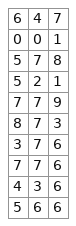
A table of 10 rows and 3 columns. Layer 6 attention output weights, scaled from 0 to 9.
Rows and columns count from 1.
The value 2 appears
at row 4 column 2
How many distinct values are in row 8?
2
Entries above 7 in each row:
0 0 1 0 1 1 0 0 0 0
